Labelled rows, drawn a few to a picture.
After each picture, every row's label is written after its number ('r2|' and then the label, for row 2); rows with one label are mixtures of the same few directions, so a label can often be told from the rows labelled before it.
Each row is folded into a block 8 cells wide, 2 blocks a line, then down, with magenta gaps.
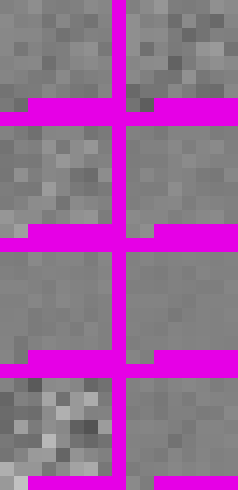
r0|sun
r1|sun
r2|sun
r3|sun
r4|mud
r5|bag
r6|sun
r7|bag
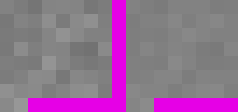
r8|sun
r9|sun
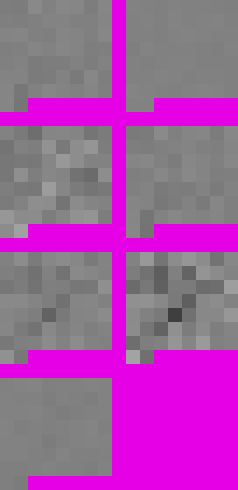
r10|mud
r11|sun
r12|sun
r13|mud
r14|bag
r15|bag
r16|sun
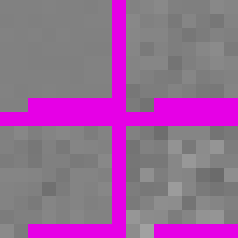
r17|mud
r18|sun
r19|bag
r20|sun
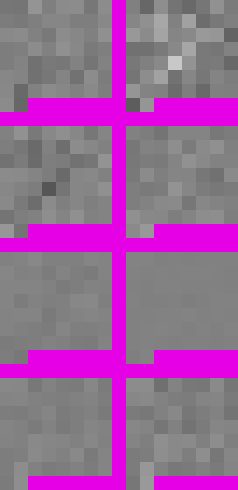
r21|mud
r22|bag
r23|bag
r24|sun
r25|sun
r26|mud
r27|mud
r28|mud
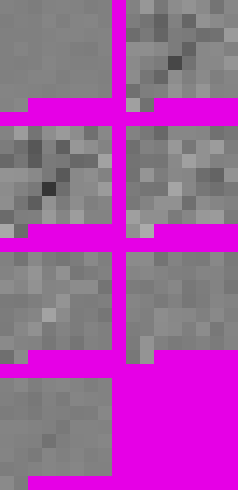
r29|sun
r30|bag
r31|bag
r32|sun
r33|bag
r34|mud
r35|bag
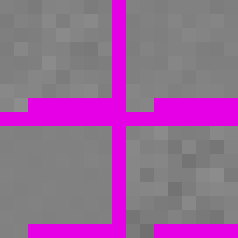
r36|sun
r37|sun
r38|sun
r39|sun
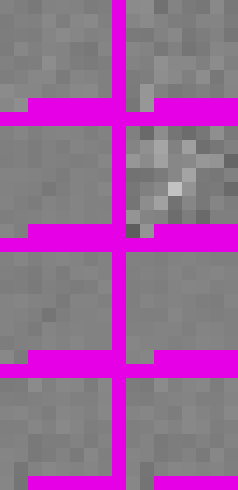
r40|sun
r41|mud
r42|bag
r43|bag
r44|bag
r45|sun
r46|mud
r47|mud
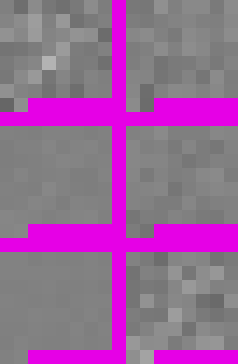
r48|bag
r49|mud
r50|sun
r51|sun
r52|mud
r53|sun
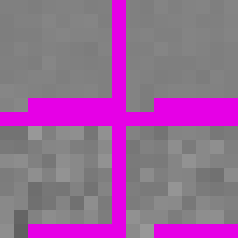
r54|sun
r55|mud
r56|mud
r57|sun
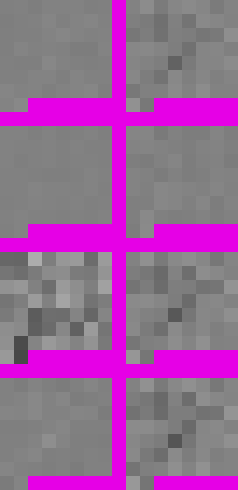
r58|sun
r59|bag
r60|mud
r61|mud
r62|mud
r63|bag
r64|bag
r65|bag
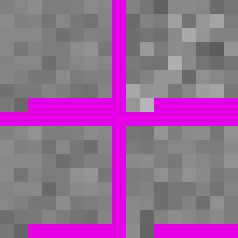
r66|sun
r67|sun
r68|sun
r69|mud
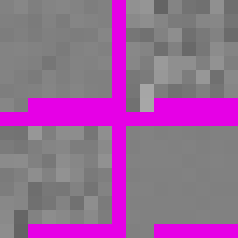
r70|bag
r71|mud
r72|mud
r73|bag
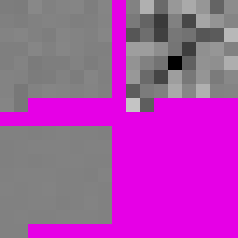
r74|mud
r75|bag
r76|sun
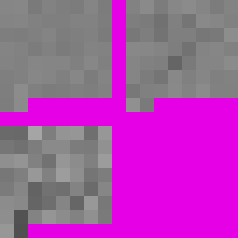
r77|mud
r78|bag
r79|mud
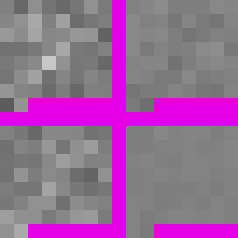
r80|bag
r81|sun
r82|sun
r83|mud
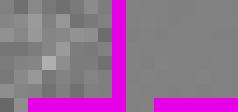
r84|bag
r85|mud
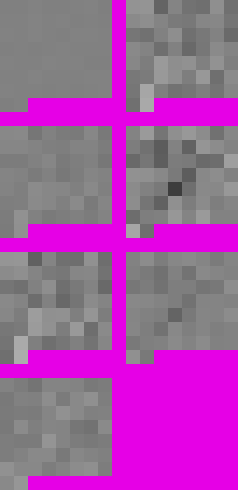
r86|bag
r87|mud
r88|mud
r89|bag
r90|mud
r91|bag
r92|sun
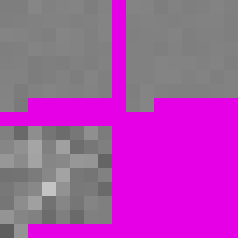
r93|mud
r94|mud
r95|bag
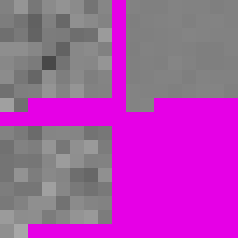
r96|bag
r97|sun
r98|sun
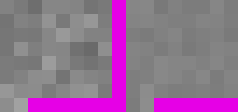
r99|sun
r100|mud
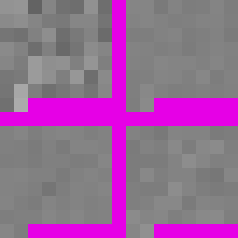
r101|mud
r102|mud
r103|bag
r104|sun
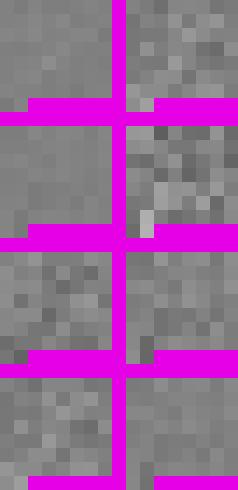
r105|bag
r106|sun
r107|mud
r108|mud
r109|sun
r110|mud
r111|sun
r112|mud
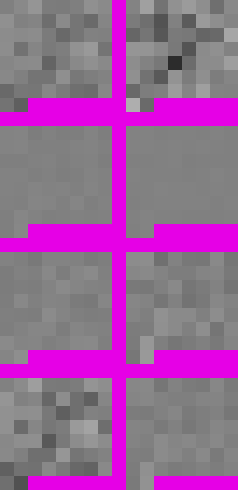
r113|sun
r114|bag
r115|mud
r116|mud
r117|sun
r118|mud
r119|sun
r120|mud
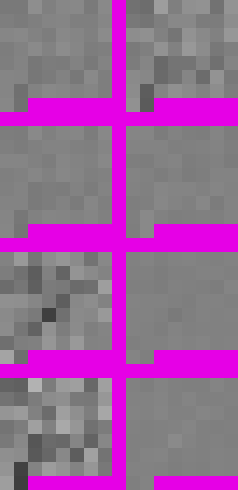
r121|mud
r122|mud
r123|mud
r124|mud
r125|bag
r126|bag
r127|mud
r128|bag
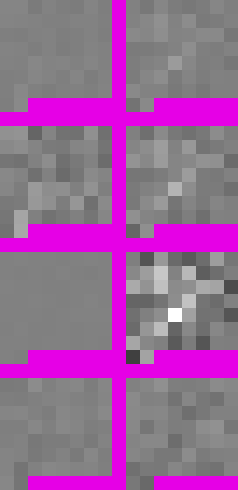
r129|mud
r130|bag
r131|mud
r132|bag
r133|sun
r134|bag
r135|mud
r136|sun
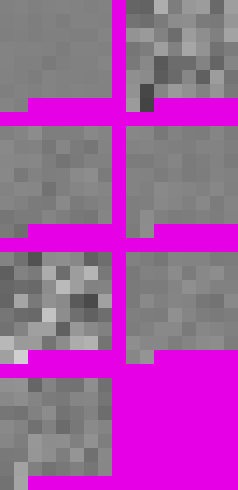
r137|bag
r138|mud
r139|sun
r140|mud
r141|sun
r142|sun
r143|mud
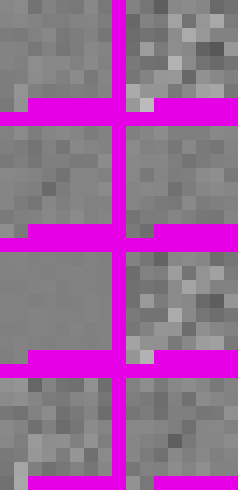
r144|mud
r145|sun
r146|bag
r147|sun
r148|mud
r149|sun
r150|mud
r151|bag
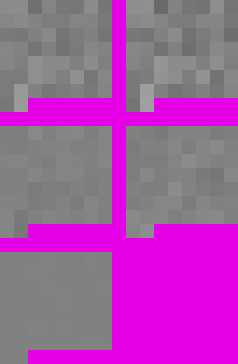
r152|mud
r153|mud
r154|mud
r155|sun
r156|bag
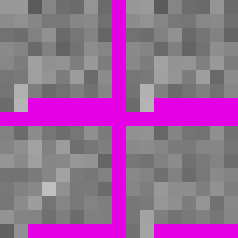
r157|mud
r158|mud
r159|bag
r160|mud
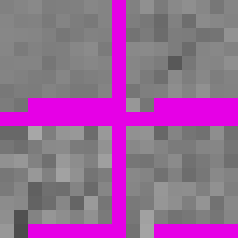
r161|sun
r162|bag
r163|mud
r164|mud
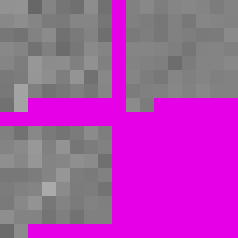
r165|mud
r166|bag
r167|bag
